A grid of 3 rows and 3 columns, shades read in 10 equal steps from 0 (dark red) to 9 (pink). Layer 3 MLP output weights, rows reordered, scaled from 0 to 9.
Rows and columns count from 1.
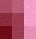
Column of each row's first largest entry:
3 3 3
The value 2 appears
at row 2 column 1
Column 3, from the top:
9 9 8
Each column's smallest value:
0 3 8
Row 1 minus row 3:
4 2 1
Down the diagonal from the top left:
4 3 8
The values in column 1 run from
0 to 4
